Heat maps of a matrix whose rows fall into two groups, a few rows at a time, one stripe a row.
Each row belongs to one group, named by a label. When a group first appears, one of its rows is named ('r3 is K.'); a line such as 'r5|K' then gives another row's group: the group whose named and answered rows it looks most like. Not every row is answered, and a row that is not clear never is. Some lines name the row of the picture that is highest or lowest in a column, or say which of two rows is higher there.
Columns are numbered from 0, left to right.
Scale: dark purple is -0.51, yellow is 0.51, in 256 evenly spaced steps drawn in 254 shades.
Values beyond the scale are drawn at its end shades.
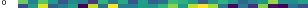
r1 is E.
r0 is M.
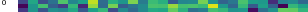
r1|E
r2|E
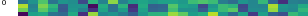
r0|E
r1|M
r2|M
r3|E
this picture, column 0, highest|1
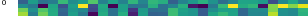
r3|M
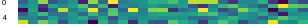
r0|E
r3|E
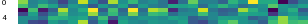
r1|M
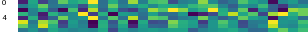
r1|E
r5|M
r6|M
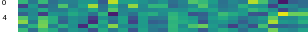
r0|E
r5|M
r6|E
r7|M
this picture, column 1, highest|6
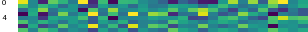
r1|M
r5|M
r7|M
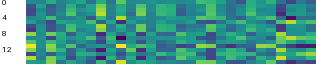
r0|E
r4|E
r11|E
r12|M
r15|E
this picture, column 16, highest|13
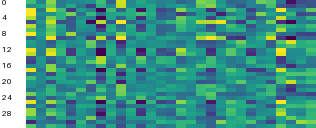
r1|E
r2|M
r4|M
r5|E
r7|M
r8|E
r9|E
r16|E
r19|M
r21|E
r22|E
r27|M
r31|M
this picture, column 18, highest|9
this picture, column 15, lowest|3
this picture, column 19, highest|5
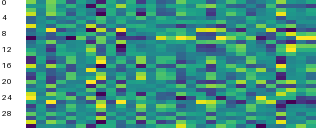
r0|M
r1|E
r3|M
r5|E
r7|E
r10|E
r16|M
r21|E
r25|E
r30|M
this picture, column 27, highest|9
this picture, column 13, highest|9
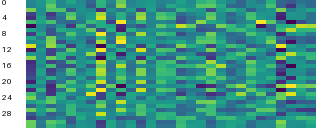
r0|E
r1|E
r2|M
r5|E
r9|E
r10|E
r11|M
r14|M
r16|E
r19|E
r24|M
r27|E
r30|M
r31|M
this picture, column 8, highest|21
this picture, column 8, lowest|5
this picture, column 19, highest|16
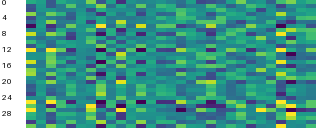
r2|E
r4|E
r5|E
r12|M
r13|E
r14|E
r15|M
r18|M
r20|E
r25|M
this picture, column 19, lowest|26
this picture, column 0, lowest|6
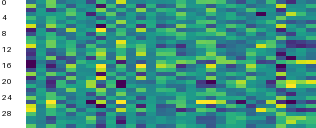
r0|E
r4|M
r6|M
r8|E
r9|M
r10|E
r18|M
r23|E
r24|M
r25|E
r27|E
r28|M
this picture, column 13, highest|16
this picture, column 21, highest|20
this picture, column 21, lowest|25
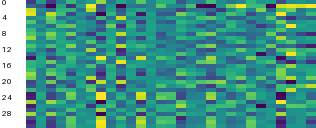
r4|E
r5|M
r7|M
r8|E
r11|E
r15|E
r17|M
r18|M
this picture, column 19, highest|20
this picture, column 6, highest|1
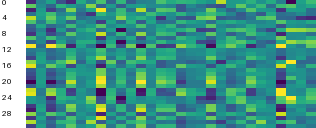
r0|E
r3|E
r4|E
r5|M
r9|M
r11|M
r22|M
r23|M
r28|M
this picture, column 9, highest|4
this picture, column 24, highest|4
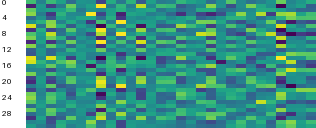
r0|M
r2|E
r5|E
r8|E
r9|M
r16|E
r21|E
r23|M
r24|M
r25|E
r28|E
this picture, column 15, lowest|3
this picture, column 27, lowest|8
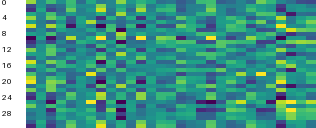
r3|E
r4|M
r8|E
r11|E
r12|M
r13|E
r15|M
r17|E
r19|M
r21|E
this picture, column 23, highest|18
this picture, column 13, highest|9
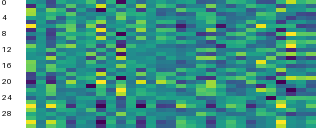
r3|E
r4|E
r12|E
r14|E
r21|E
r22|E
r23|E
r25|M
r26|M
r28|E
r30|M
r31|M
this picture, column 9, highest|22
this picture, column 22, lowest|26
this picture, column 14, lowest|26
